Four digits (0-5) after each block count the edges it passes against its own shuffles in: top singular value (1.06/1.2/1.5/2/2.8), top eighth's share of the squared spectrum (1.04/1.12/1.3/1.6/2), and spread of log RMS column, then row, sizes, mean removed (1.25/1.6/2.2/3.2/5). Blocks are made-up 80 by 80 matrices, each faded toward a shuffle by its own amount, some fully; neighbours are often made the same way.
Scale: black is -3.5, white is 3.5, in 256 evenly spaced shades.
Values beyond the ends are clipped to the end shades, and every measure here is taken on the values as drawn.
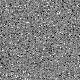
0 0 0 1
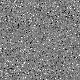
1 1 0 1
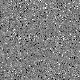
1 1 1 1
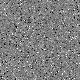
0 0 0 0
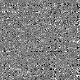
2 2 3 3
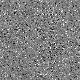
1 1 1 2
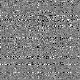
2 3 3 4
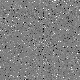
2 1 0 0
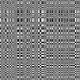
5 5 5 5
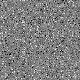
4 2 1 1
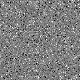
3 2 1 0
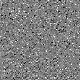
3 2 0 0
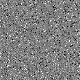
3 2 1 0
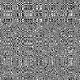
5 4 3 3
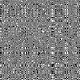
5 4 3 3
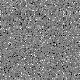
3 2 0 1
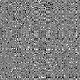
5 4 3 2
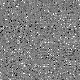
3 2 1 1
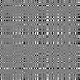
5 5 4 4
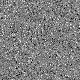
0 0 0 0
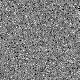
1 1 0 0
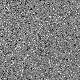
0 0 0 0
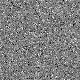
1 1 0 0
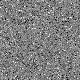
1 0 0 0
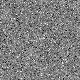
0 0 0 0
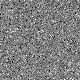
0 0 0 0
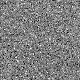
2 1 0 0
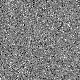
0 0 0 0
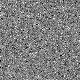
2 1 0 0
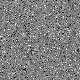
2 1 0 1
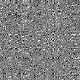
4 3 2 2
